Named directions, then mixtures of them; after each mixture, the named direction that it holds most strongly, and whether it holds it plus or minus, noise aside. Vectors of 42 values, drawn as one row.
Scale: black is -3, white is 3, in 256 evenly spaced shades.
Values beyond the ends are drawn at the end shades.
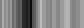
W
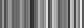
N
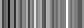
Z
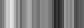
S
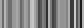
N, minus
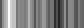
S, plus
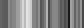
W, minus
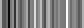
Z, plus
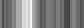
W, minus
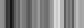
S, minus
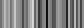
N, minus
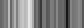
W, minus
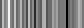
Z, minus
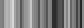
S, plus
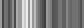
W, minus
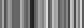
N, plus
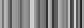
N, minus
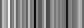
Z, minus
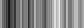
S, minus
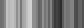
S, plus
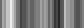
S, plus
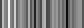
Z, minus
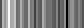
Z, minus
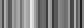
N, minus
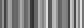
N, plus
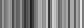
N, plus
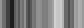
S, minus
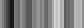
S, minus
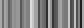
N, minus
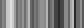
S, plus
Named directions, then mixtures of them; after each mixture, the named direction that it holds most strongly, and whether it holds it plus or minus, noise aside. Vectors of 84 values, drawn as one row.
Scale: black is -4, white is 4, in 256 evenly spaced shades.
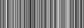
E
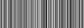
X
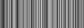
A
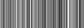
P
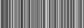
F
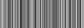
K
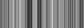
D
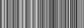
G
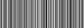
X, plus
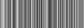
A, minus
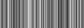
K, minus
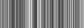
D, minus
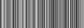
G, plus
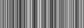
D, minus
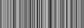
A, minus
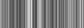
D, minus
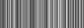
A, plus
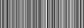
X, minus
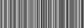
X, plus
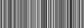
X, plus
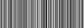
X, plus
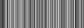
E, plus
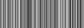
K, plus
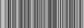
A, minus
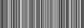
K, minus
